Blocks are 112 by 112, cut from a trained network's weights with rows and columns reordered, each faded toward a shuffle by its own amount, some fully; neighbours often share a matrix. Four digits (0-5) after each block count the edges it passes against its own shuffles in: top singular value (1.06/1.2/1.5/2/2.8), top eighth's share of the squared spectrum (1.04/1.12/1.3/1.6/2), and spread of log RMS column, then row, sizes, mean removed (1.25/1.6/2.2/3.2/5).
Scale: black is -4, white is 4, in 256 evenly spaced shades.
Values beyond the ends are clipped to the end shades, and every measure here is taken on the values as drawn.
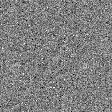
3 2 0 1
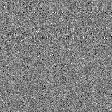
3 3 0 1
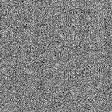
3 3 0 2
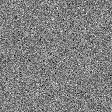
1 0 0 0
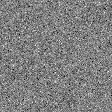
0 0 0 0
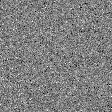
0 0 0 0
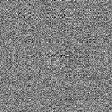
4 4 2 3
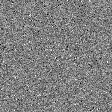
2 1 0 0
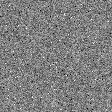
0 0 0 0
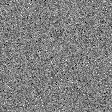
1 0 0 0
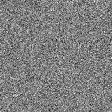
3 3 0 1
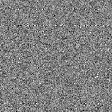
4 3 1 2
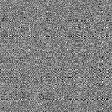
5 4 1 3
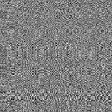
4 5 2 3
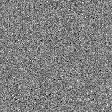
3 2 0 1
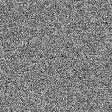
3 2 0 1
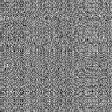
5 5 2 3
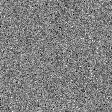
0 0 0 0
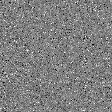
2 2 0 1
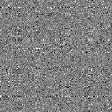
4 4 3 3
